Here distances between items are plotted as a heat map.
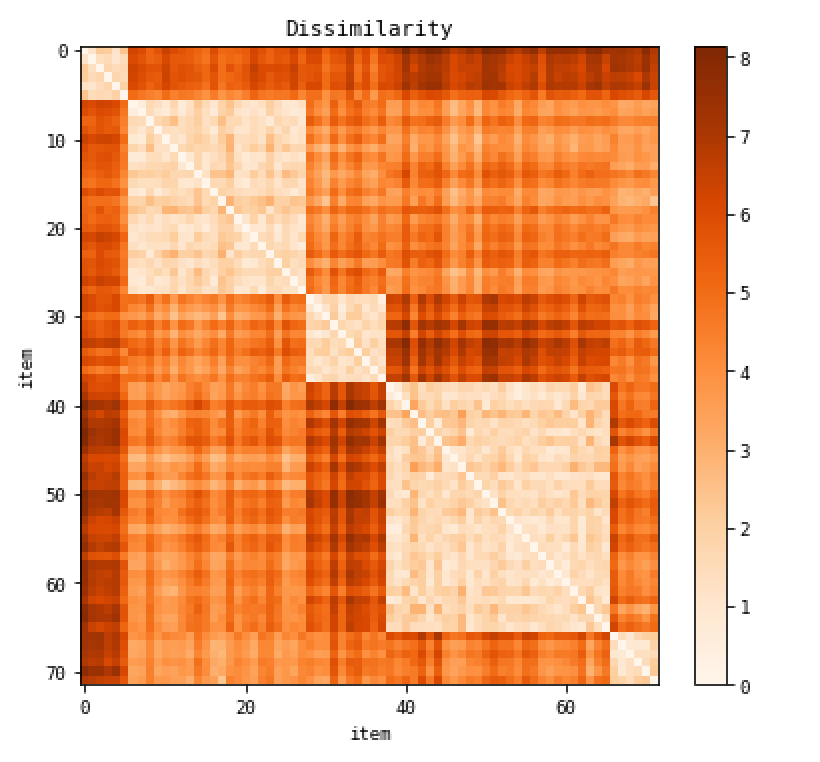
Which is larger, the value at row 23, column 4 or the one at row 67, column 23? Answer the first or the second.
the first
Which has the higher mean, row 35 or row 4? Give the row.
4
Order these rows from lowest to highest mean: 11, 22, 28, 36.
11, 22, 36, 28
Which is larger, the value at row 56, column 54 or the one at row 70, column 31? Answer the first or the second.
the second
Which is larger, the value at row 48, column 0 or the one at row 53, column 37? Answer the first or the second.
the first
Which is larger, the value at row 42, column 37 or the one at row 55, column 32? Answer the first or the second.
the first
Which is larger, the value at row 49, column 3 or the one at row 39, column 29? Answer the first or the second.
the first
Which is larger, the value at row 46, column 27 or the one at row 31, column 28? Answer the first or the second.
the first
